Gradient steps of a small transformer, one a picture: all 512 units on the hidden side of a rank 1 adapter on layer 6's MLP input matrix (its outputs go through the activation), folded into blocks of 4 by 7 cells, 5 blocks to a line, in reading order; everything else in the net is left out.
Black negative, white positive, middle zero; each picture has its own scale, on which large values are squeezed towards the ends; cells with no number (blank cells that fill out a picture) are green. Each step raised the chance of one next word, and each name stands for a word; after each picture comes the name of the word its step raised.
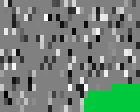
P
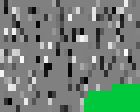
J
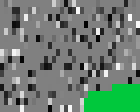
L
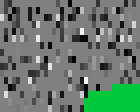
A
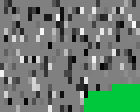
A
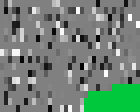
L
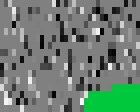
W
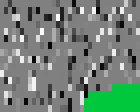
A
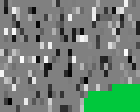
J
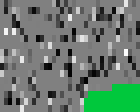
J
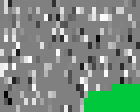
P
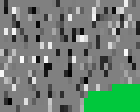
J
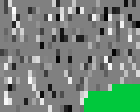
W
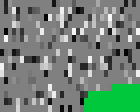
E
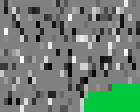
J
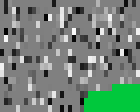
E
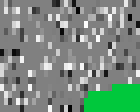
L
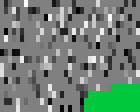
E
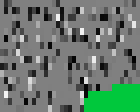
A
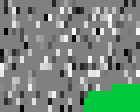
E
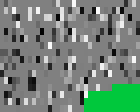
A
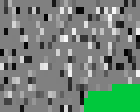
E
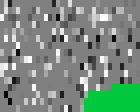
P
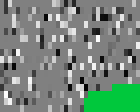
P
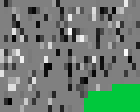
J
